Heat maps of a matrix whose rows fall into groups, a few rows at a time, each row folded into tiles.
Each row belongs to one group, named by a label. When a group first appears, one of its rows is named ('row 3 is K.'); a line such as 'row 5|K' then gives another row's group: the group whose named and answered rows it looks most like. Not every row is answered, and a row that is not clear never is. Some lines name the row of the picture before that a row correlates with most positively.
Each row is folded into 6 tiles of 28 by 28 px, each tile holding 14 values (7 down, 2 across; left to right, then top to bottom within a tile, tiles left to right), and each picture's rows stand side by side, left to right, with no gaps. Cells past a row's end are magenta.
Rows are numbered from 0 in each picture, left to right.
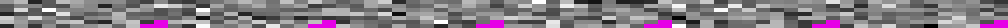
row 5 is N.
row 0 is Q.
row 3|Q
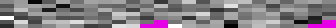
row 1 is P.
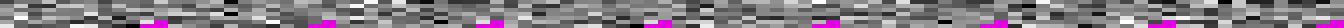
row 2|Q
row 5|Q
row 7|Q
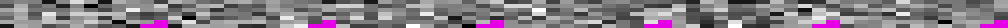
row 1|N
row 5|Q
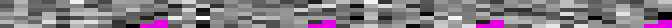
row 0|P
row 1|Q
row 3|Q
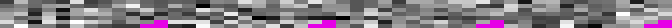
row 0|P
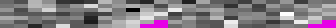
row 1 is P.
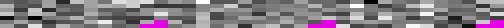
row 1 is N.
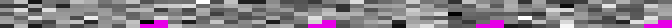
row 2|P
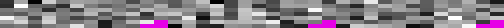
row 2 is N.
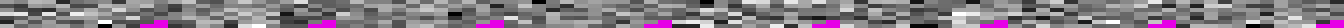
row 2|P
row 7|N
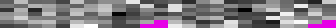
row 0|P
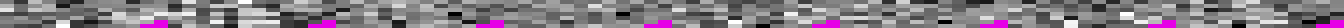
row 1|P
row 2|P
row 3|P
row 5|Q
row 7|P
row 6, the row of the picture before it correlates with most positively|1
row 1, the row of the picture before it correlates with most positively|0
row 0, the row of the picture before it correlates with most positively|1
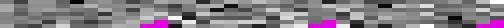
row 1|N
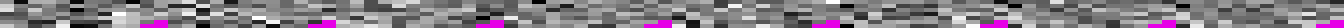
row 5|N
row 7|N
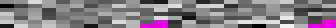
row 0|N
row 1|N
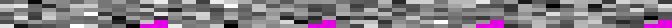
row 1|P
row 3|P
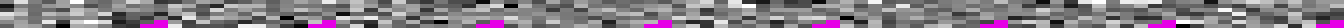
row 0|P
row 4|Q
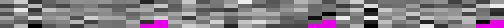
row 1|P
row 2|Q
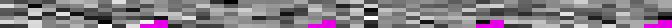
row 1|P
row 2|Q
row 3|Q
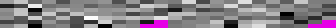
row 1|P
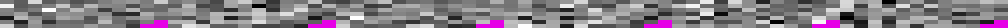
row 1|P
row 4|Q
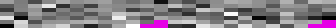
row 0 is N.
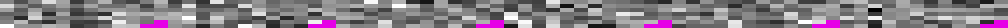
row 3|N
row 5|Q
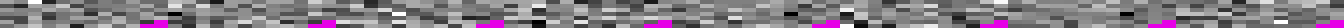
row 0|N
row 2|Q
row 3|Q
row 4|P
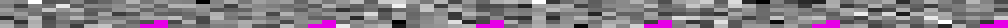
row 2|P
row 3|N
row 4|Q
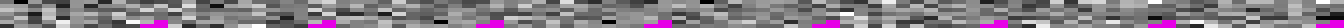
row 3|Q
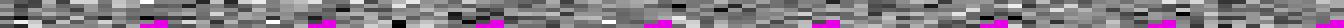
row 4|N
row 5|P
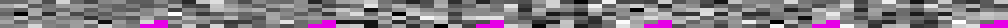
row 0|Q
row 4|Q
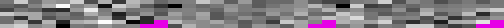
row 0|P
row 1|N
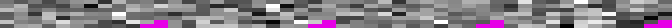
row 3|P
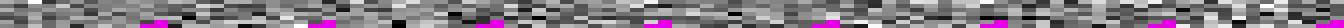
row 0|N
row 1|N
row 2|P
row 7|P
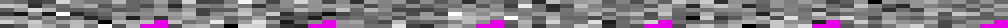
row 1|P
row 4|N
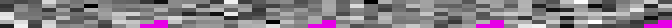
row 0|N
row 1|Q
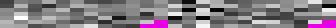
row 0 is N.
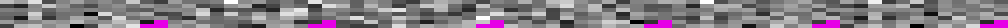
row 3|P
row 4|N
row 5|N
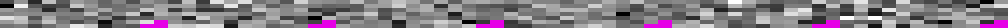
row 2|P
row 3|P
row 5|Q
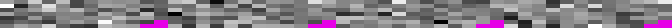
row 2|Q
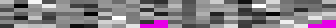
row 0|N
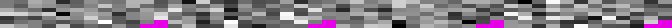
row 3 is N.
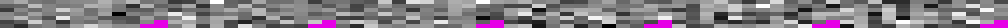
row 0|P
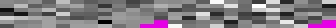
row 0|Q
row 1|P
